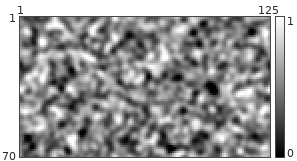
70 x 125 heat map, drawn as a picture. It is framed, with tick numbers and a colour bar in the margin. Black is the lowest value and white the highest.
The texture is blotchy. Overall the values sit about 50% of the way up the scale. No row or column stands out. The values follow a bell shape. Neither half mirrors the other. No regular stripes run through it.
